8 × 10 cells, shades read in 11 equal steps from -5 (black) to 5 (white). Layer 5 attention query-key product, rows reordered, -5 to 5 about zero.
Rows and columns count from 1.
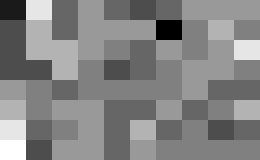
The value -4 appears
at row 1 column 1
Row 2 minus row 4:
0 4 -3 1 3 2 -5 -1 1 0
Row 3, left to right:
-2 2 2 1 0 -1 1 0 1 4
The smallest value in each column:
-4 -2 -1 0 -2 -2 -5 -1 -2 -1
